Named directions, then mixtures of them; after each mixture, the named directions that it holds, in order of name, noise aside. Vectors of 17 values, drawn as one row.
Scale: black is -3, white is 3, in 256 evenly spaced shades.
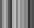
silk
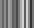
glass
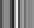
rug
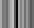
glass, rug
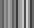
glass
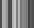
silk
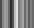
rug, silk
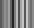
glass, rug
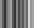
silk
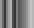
silk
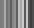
glass, silk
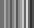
glass, silk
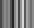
glass, rug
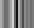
rug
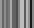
glass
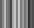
silk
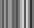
glass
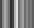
rug, silk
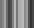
glass, silk
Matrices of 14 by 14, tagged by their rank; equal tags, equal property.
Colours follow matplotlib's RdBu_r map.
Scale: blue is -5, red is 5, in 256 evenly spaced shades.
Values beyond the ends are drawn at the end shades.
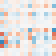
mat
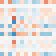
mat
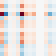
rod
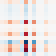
rod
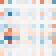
mat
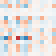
mat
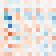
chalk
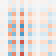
rod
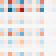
rod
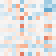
chalk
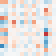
chalk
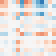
mat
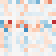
chalk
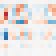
mat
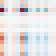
rod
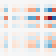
rod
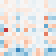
chalk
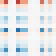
rod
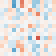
chalk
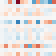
mat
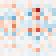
chalk
